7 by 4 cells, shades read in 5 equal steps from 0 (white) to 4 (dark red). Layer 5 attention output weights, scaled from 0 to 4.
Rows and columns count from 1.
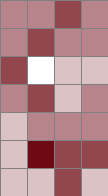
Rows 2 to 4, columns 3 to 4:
2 2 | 1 1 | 1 2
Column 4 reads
2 2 1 2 2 3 1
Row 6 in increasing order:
1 3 3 4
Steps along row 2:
up down same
